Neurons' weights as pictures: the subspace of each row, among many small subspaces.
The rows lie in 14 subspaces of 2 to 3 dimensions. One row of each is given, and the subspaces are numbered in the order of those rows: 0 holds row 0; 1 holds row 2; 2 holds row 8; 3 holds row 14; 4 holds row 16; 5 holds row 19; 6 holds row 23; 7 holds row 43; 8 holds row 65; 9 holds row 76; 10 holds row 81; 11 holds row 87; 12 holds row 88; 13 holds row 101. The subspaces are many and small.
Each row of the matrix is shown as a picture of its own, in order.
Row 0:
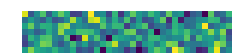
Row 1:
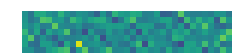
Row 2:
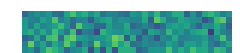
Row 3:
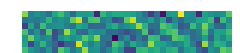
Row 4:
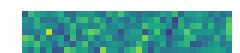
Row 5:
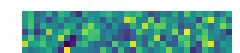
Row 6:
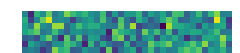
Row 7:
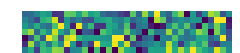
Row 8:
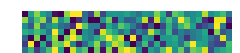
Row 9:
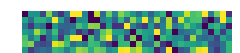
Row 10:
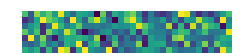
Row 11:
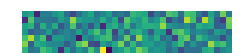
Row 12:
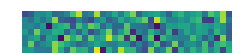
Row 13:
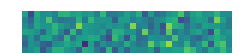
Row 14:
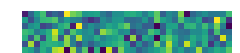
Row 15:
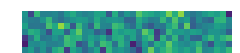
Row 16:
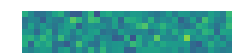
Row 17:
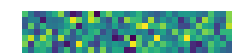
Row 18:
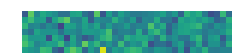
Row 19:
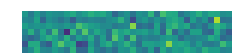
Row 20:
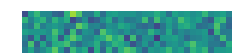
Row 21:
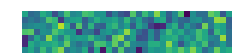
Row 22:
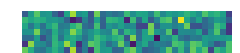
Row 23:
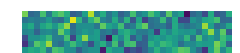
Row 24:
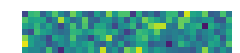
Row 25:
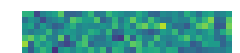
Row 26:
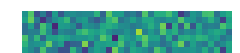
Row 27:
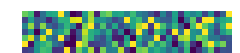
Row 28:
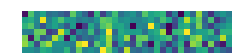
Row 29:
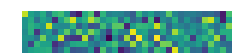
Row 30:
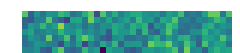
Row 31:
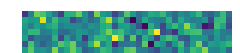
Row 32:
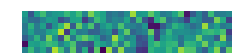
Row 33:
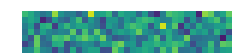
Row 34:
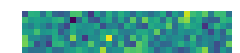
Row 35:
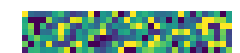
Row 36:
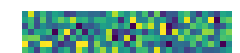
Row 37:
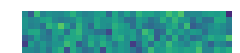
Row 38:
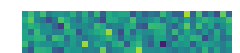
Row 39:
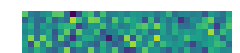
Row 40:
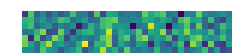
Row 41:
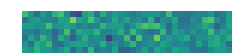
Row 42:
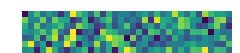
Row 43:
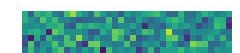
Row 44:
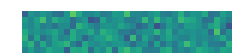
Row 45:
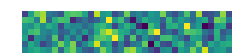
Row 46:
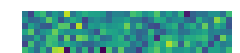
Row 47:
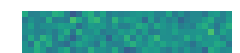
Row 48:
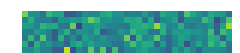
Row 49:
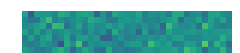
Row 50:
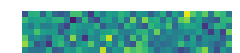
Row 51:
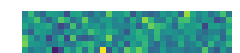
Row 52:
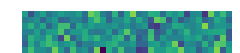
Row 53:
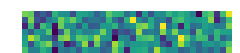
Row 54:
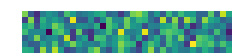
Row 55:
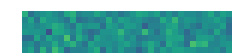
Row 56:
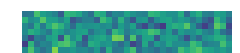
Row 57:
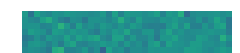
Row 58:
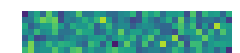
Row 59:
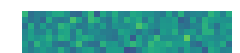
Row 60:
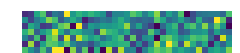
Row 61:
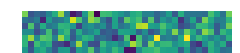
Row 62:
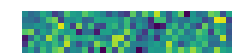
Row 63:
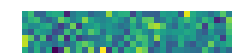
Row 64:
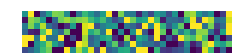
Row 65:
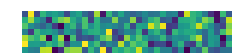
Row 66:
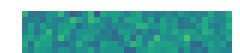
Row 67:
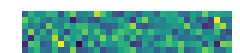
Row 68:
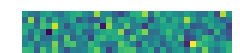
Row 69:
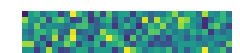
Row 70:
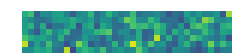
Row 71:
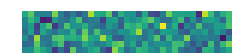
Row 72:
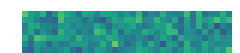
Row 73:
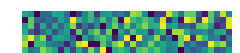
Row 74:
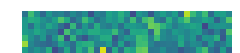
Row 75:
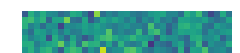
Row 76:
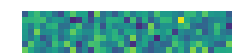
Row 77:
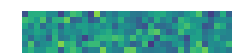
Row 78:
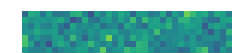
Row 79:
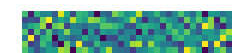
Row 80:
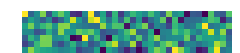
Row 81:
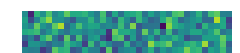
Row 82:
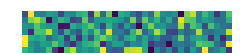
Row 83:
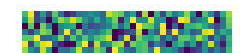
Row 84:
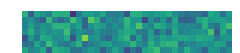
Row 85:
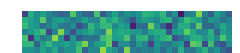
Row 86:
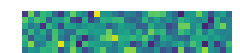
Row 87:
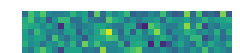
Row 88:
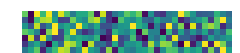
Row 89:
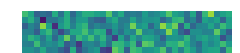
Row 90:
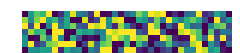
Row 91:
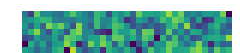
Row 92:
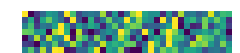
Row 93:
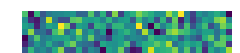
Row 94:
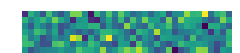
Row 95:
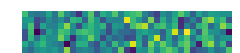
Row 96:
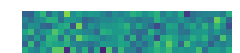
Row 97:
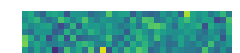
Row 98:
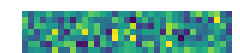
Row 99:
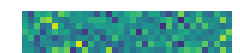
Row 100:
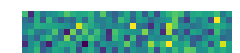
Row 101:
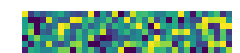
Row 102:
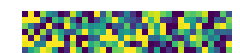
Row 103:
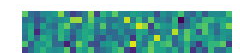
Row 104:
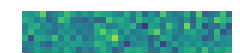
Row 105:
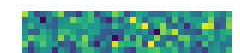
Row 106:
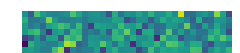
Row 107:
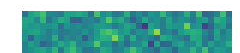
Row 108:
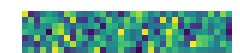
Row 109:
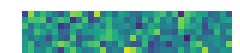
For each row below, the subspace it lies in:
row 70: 13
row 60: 3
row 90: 5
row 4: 7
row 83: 5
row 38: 11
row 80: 0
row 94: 0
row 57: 4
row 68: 7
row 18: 8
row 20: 2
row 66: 4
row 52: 0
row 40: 12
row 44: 3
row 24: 1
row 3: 5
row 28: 12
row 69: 1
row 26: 12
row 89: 12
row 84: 3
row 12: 0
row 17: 4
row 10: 12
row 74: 6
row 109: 4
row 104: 11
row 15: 13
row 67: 10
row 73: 7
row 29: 0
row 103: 9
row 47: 2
